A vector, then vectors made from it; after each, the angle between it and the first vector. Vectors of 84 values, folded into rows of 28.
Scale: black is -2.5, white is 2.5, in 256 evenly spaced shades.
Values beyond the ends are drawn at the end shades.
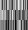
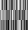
nearly parallel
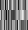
orthogonal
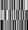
orthogonal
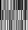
partly opposed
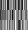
nearly opposite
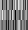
nearly parallel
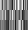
nearly parallel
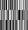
partly aligned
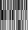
nearly opposite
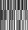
nearly opposite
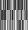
nearly opposite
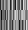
partly opposed
